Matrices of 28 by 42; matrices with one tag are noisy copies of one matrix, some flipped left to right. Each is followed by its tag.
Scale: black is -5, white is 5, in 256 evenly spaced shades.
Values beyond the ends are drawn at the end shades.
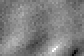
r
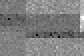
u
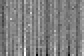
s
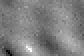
r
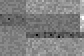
u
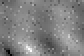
r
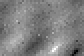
r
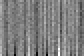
s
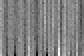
s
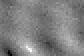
r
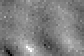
r
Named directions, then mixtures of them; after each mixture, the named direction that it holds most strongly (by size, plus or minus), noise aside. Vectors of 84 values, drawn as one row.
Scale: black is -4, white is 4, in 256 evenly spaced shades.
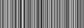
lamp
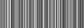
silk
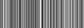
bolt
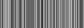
bolt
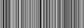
bolt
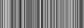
bolt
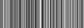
bolt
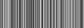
bolt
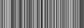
silk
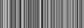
bolt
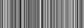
bolt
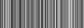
bolt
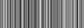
bolt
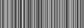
lamp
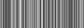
bolt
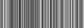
bolt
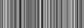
bolt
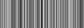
silk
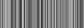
lamp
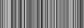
lamp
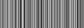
lamp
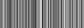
bolt
